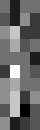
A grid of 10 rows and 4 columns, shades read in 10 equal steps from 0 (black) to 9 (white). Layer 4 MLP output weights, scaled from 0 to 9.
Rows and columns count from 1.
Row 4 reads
4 6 3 4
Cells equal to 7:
3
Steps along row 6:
up down down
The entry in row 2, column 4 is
2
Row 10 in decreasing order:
5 3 2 1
